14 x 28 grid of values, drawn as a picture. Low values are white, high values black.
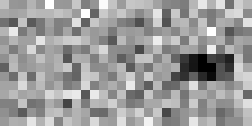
Odd patch: higher, in the middle right. Slope: none. Mirror symmetry: none. Odd rows or columns: none. Ninth with the highest average: middle right.
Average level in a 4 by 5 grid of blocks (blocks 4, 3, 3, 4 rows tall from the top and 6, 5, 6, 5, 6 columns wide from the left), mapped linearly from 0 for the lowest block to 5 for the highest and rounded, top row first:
11110 / 01224 / 11145 / 10011
